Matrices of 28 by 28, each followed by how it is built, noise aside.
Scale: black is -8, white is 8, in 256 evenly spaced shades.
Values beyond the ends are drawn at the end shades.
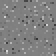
sparse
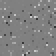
sparse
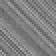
Toeplitz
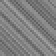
Toeplitz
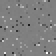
sparse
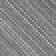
Toeplitz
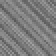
Toeplitz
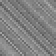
Toeplitz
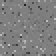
sparse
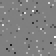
sparse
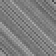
Toeplitz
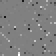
sparse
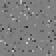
sparse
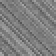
Toeplitz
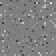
sparse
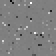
sparse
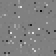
sparse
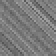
Toeplitz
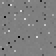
sparse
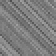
Toeplitz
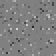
sparse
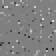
sparse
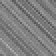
Toeplitz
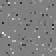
sparse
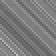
Toeplitz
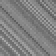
Toeplitz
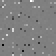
sparse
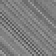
Toeplitz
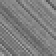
Toeplitz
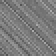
Toeplitz
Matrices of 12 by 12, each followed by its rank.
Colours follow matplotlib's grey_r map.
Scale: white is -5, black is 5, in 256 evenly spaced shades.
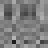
two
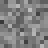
full rank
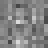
two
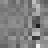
two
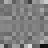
two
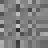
two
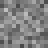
full rank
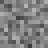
full rank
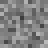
full rank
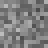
full rank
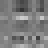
two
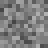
full rank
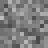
full rank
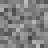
full rank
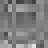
two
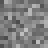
full rank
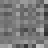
two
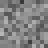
full rank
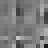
two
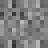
two
